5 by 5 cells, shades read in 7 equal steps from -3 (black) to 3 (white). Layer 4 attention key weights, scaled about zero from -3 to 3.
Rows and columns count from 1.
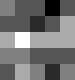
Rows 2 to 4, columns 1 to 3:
-1 -1 -2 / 1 3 1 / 0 0 -1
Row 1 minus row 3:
-1 -4 -2 -4 -2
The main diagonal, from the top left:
0 -1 1 -1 0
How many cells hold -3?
1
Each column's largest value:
1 3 1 1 1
